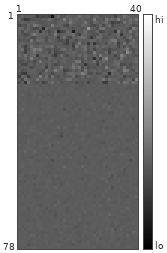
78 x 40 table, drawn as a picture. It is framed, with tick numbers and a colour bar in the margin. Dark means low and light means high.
No regular stripes run through it. There is no overall slope. The bottom part is calmer, past a seam about 30% of the way down. The grain is fine, like static. A few values lie far out on both sides of the bulk.
